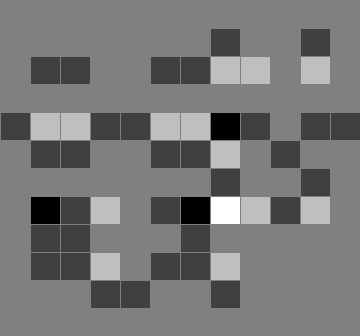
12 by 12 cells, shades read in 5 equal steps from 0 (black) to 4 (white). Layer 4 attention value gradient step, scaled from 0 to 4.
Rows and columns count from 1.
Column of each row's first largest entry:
1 1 8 1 2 8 1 8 1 4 1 1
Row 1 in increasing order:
2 2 2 2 2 2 2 2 2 2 2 2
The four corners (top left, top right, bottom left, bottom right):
2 2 2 2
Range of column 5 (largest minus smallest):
1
